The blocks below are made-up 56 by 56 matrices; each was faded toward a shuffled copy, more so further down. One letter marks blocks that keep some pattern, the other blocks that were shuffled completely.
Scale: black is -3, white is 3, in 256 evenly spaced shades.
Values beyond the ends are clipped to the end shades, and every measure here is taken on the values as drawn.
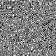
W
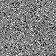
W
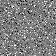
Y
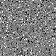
W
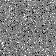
Y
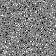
W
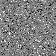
Y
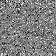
W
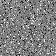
Y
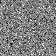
Y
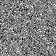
Y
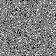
W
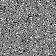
Y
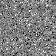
W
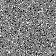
Y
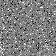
Y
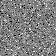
Y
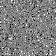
W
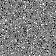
Y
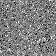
Y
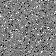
Y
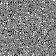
W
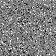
W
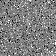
Y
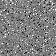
Y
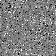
W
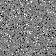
Y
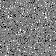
W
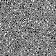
Y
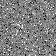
Y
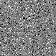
Y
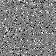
W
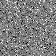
Y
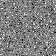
W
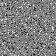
W
